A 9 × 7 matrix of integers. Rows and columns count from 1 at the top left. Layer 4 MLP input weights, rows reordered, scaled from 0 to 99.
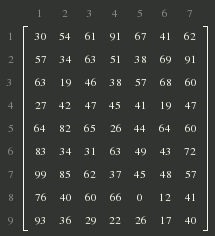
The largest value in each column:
99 85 65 91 67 69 91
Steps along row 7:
down down down up up up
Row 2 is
57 34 63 51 38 69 91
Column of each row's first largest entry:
4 7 6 3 2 1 1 1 1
